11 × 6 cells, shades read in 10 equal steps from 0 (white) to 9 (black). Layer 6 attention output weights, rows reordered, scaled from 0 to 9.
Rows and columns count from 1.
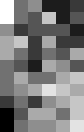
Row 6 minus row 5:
2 1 1 -2 -2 3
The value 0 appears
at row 1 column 1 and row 2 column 1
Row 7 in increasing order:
2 3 3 5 5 5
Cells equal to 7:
8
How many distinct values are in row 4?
3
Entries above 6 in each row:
3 1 2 3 1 1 0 0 2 1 1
